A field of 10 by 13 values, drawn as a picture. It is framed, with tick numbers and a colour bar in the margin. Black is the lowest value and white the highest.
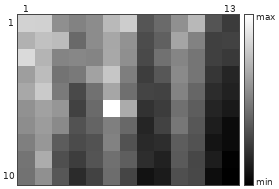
Stripes running up and down repeat 3 times from left to right. On average the colour sits 40% of the way up the scale. The centre is the roughest part. The field climbs toward the top left. The bottom right is the ninth with the lowest average.
